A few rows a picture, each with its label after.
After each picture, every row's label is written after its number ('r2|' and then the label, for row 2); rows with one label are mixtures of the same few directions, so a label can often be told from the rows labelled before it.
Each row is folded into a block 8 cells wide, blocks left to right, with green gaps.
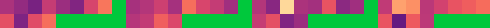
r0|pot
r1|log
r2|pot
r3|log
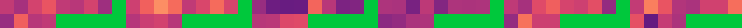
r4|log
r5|log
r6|log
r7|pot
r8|log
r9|log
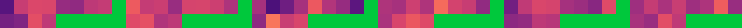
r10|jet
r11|jet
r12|log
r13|log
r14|jet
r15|jet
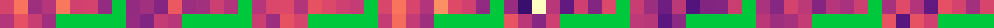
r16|pot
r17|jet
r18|log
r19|pot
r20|pot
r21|log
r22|pot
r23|log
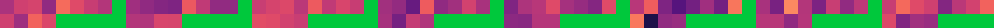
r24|log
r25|log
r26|pot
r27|jet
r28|jet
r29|log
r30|pot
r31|log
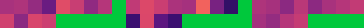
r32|log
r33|pot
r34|pot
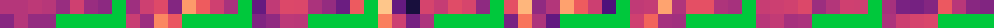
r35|pot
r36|log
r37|jet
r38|jet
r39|pot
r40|pot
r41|log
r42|log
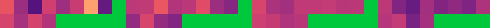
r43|jet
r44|pot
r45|jet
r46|log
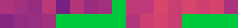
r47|pot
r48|log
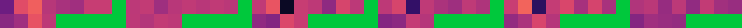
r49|jet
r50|pot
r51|pot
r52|pot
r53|pot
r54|pot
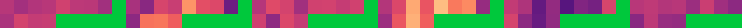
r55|log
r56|log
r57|log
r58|log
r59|log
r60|pot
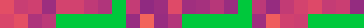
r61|jet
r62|log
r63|log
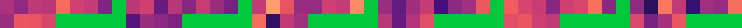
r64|log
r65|pot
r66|log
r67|pot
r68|jet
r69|pot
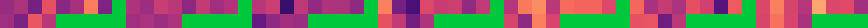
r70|jet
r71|pot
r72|pot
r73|jet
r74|log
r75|jet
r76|pot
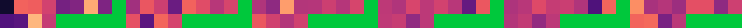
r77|jet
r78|log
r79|pot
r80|jet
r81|jet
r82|jet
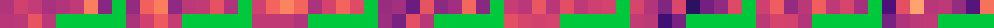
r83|jet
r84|jet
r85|log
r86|jet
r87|pot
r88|log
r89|pot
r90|jet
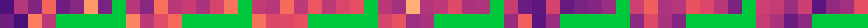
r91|jet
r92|pot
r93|pot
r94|pot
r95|log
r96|pot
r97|log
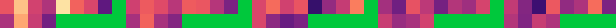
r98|pot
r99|pot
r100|log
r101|pot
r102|jet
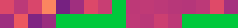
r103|log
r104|jet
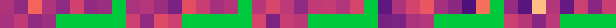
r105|pot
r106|log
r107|log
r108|jet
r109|pot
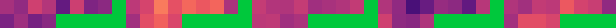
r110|pot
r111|log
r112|log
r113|log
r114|log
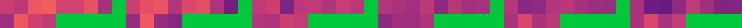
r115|log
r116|pot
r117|pot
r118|pot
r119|log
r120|log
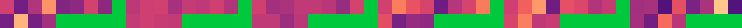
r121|log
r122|jet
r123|jet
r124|log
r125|jet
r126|jet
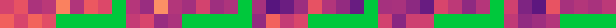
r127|pot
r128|pot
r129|log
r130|log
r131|jet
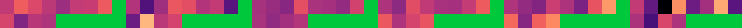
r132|log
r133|log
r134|jet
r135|pot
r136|pot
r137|jet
